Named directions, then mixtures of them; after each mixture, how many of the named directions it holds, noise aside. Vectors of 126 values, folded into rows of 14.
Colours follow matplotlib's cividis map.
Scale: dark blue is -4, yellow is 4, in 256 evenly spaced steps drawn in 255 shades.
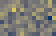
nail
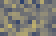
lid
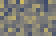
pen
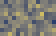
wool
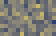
three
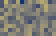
two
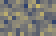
one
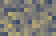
two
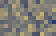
three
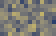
two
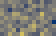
three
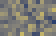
three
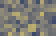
two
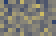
two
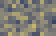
two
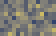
one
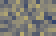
two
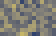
two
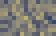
two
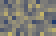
one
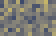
one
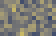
two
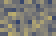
two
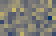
one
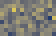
one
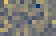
three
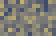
one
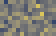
two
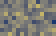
one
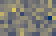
one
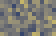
three
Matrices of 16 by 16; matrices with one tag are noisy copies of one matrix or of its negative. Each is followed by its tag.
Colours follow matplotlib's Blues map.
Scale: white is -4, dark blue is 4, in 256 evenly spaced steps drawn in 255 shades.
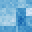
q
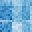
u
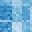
u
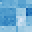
q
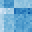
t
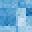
q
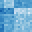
t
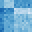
t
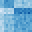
t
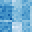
u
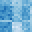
u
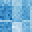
u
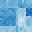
q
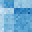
t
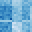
u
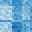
u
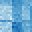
u
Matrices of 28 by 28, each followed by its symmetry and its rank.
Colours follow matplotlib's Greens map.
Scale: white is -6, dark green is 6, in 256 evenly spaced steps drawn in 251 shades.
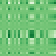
neither, rank one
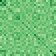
symmetric, rank five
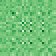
symmetric, rank three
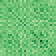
symmetric, rank five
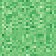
neither, rank five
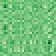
neither, rank three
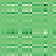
neither, rank one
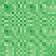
symmetric, rank three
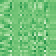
neither, rank three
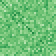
symmetric, full rank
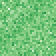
symmetric, full rank
